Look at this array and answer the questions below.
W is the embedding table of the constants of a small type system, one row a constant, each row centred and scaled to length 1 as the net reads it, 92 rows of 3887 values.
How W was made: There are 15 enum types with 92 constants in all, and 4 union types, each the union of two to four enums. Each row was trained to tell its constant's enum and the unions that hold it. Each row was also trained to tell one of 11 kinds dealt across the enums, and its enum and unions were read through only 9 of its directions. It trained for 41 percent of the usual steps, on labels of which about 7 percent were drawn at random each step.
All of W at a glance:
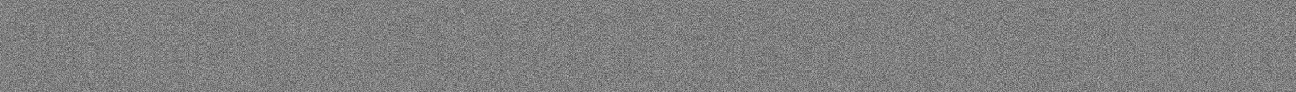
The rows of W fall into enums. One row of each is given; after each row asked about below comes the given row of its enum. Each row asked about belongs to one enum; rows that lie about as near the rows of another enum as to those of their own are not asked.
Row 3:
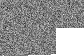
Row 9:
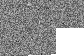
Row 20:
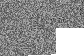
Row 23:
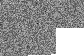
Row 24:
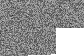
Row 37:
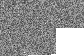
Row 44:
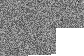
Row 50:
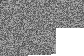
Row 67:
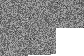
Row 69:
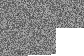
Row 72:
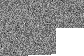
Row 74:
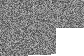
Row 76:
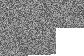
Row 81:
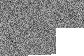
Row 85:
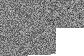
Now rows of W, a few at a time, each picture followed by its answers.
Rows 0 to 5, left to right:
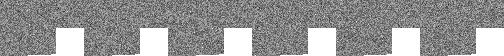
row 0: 76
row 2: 85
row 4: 23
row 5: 50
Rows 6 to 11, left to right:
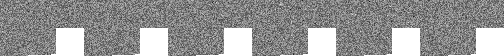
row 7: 74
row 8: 76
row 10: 9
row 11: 81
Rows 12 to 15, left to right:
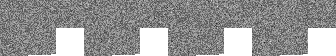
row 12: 67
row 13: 20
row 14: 23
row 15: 50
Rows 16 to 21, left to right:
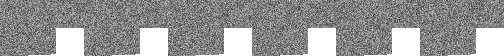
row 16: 3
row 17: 72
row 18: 44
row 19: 20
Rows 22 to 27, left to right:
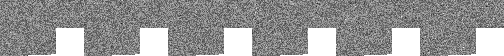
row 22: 24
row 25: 9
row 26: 37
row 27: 44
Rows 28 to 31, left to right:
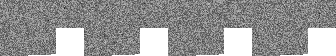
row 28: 67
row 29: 50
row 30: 24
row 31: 20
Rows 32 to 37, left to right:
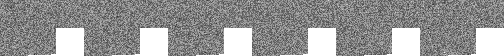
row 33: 37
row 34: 20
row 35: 74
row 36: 67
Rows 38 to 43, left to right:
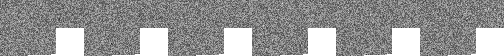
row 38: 50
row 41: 3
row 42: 69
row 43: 69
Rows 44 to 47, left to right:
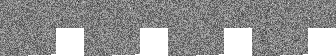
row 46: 3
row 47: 81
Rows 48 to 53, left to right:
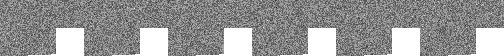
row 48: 72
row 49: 37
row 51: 3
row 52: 81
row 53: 72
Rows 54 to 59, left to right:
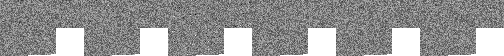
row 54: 74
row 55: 37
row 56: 9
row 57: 74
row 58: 37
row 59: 74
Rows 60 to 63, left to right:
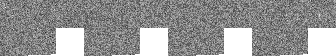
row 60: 3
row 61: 20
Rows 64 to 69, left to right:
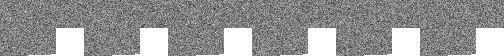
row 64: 37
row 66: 20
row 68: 74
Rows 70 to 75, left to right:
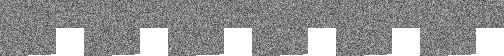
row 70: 3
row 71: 72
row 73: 76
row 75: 72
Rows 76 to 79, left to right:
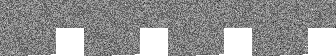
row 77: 76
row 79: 9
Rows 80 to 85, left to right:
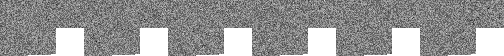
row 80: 50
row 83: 69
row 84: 24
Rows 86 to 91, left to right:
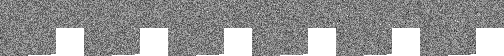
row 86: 67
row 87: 85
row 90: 9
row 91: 67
